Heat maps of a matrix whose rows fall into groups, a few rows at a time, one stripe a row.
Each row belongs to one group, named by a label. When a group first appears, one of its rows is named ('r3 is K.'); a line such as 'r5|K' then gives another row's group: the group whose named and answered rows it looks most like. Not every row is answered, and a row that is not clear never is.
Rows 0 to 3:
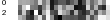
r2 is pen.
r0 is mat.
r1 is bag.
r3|mat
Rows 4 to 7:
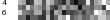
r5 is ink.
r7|pen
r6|mat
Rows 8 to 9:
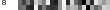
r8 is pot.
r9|pen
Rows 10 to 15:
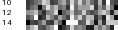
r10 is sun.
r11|sun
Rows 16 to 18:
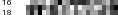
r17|sun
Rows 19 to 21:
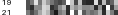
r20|sun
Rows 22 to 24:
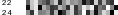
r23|sun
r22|bag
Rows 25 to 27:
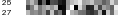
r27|pen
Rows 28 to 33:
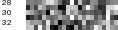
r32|mat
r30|pen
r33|mat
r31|sun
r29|pen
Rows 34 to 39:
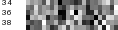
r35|ink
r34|mat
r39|sun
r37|pen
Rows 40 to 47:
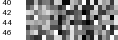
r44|mat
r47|pot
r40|ink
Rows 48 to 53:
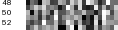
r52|pot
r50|ink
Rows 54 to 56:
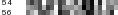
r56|bag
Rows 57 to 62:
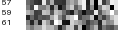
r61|ink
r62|pot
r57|pen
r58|ink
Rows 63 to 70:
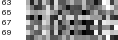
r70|sun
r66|sun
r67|mat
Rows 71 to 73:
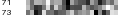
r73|pen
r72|mat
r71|ink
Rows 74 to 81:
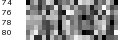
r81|pen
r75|bag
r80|bag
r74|sun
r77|bag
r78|bag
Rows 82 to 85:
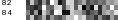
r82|pen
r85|pen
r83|pot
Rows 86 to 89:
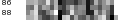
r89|bag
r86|mat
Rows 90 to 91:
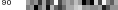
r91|pen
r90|bag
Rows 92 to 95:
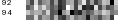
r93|pot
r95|ink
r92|ink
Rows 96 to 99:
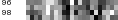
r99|ink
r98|pot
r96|pot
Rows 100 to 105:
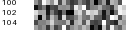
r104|pot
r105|bag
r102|pen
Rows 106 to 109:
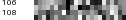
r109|sun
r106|pot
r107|mat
